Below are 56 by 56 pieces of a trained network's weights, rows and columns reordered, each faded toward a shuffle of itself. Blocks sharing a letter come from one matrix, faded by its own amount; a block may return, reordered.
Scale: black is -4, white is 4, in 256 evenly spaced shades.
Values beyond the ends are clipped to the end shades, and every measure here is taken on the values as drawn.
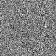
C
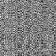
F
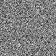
C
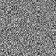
F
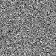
C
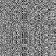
F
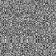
F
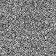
C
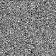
C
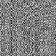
F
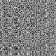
F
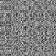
F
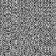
F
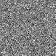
C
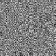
F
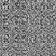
F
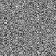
F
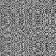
F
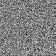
C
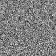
C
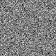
C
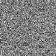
C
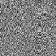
F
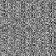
F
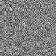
F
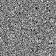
C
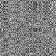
F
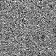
C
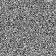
C
